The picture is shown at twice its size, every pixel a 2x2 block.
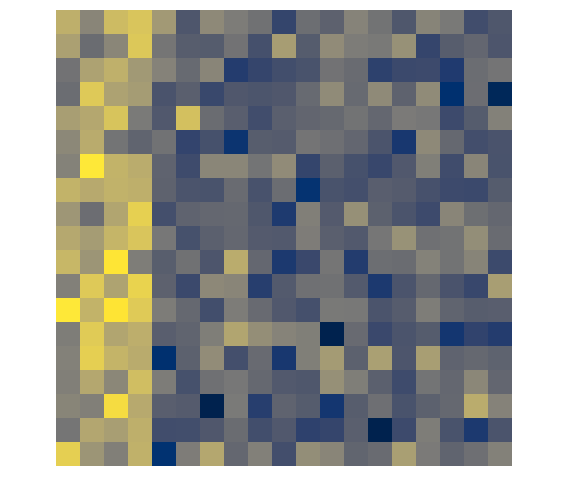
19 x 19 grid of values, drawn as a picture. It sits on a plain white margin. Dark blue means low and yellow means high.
Ninth with the highest average: middle left. Seam: vertical, 20% of the way across, the left part higher. Stripes: none.
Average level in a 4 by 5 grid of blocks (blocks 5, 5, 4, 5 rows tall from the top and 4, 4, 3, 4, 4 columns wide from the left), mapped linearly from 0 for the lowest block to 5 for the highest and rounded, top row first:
41010 / 40001 / 51000 / 40011
